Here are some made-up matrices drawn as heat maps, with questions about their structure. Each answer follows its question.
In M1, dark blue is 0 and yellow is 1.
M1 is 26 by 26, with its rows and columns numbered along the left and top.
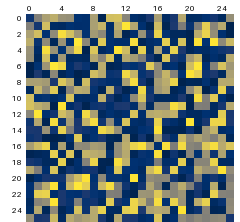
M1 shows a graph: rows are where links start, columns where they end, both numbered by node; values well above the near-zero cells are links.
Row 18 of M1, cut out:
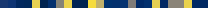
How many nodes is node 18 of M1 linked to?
10
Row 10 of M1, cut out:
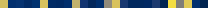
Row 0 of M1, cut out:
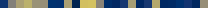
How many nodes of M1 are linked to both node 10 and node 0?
1
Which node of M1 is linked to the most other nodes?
node 16
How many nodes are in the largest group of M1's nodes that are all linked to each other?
6
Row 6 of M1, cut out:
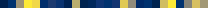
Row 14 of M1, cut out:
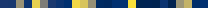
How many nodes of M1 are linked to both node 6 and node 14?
5
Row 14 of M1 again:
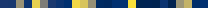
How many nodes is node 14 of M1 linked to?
9
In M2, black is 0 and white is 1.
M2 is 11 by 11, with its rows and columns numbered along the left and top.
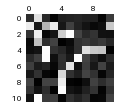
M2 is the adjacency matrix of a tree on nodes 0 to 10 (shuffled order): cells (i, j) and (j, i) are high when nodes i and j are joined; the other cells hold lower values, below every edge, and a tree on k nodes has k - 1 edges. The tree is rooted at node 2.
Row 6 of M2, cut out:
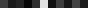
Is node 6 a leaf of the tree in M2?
yes
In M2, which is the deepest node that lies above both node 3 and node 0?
1
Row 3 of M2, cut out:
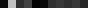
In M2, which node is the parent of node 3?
1
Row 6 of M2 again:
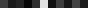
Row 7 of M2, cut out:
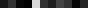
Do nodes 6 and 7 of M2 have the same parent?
no
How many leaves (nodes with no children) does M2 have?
7
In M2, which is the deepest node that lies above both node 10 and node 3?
1
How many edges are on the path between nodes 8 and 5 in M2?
3
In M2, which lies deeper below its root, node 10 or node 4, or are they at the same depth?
node 10
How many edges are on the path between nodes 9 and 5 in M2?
3
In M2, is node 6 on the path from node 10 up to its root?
no
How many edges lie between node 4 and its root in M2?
1
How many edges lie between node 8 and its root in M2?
2
